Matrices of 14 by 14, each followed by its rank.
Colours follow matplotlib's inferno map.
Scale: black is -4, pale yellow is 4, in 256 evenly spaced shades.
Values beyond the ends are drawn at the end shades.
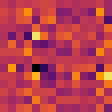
three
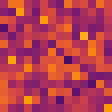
full rank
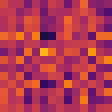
three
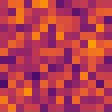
full rank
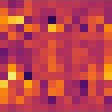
three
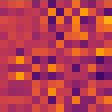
three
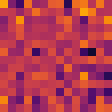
three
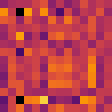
three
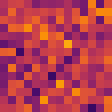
full rank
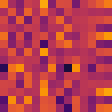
three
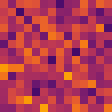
full rank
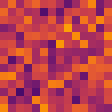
full rank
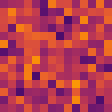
full rank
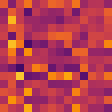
three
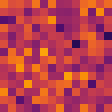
full rank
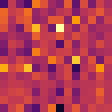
three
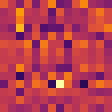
three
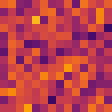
full rank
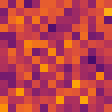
full rank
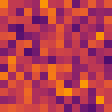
full rank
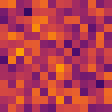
full rank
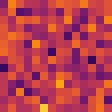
full rank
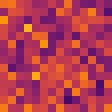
full rank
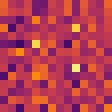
three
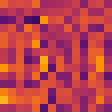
three
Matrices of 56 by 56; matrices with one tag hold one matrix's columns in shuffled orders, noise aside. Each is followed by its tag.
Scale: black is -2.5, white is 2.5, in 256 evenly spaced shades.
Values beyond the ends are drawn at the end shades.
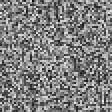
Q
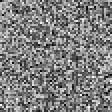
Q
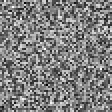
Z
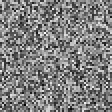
Q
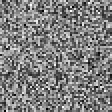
Q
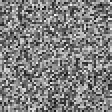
Q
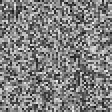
Q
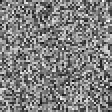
Q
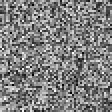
Q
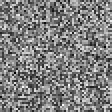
Q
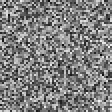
Z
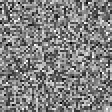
Q
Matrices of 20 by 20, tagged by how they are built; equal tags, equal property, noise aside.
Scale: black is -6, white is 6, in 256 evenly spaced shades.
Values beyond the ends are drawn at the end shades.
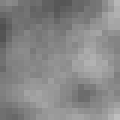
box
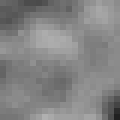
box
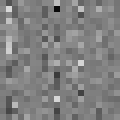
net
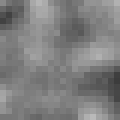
box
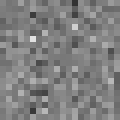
net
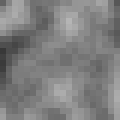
box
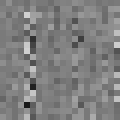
net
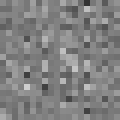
net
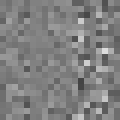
net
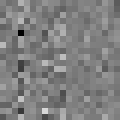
net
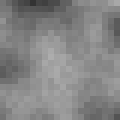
box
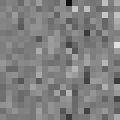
net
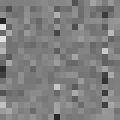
net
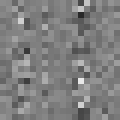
net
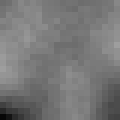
box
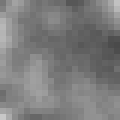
box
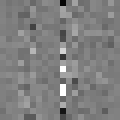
net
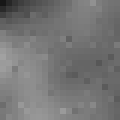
box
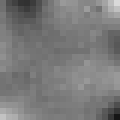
box
